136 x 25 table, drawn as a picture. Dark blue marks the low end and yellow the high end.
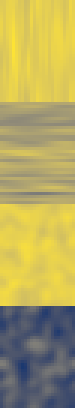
It is made of 4 by 1 panels. Panel 1,1: very high, streaked downward, faint in contrast. Panel 2,1: high, streaked across. Panel 3,1: very high, blotchy, faint in contrast. Panel 4,1: low, blotchy.
